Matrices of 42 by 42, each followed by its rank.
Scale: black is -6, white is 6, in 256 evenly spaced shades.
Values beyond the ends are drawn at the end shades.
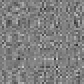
five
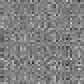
five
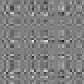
two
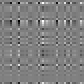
one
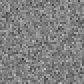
full rank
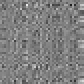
five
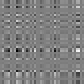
one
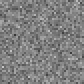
full rank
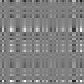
one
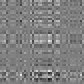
two
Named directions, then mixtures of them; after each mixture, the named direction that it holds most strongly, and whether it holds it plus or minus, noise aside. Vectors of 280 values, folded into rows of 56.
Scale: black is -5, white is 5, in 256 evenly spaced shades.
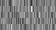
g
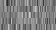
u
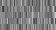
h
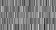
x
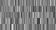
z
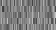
h, plus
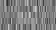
u, plus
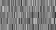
h, minus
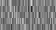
g, minus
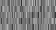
h, minus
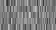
u, plus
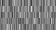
g, plus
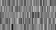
z, minus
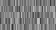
z, minus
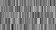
z, minus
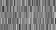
h, plus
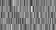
g, plus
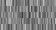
u, minus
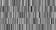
g, minus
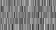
x, minus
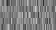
u, plus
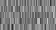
z, minus
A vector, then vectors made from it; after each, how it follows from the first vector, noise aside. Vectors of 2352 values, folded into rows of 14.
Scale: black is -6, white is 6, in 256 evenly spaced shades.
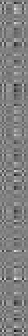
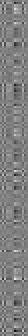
copied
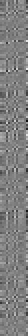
wrapped around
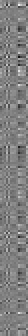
wrapped around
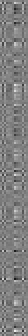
negated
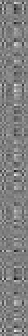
negated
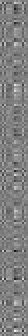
negated
